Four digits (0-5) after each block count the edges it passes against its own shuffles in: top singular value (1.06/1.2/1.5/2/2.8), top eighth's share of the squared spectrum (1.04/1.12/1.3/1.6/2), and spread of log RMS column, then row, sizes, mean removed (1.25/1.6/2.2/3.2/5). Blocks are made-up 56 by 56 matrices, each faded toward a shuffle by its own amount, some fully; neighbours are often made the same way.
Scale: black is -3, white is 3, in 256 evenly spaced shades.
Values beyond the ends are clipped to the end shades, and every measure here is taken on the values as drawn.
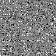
1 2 1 2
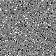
0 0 0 0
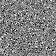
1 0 0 0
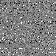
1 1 0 2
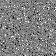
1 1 0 0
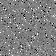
0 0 0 0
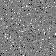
0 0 0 0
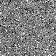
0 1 0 0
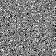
3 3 0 1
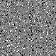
3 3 2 0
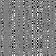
4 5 4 1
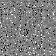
2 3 2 0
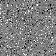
2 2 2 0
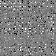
2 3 2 3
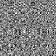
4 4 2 2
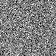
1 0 0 0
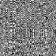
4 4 2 2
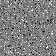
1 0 0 0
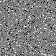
2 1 0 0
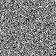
0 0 0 0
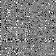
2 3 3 2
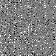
1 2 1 1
